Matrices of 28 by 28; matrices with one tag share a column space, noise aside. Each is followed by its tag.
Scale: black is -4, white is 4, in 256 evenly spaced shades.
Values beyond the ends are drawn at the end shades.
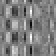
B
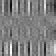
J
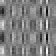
B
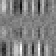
J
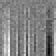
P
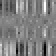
J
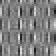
B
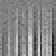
P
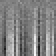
P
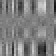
J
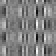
B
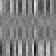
J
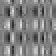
B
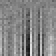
P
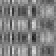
B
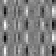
B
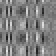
B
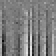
P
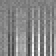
P
